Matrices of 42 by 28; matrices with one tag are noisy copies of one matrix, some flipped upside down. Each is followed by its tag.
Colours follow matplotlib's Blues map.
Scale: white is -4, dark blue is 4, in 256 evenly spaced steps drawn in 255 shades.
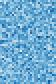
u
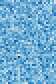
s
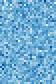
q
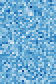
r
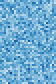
s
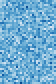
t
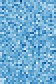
t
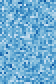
q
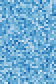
s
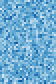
q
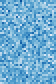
t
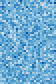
t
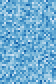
s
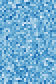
q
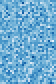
r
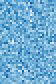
r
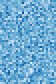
r
